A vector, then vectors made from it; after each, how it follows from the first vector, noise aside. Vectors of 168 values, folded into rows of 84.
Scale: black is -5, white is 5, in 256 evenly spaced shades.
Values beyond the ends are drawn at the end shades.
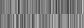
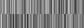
reversed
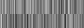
reversed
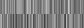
reversed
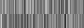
reversed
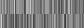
reversed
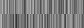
reversed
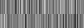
wrapped around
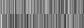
reversed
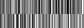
scaled up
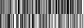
scaled up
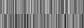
reversed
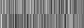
reversed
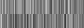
reversed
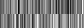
scaled up
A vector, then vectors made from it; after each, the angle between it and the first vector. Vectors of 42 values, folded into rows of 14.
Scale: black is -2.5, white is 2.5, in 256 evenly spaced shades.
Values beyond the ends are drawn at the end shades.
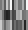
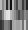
nearly opposite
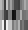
partly aligned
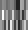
orthogonal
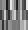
orthogonal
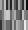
nearly opposite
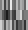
nearly parallel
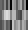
nearly opposite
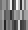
partly aligned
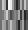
orthogonal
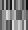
nearly opposite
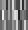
partly opposed
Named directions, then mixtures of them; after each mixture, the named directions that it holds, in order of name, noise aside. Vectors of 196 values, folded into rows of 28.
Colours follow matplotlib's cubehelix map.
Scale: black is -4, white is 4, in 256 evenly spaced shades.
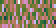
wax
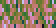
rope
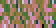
rope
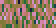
wax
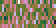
wax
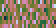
wax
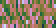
rope, wax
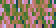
rope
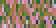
rope, wax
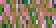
rope, wax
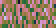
wax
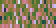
wax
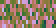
rope, wax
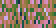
rope, wax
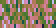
rope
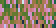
rope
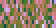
rope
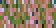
rope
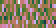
wax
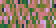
rope, wax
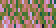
rope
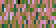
wax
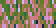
rope
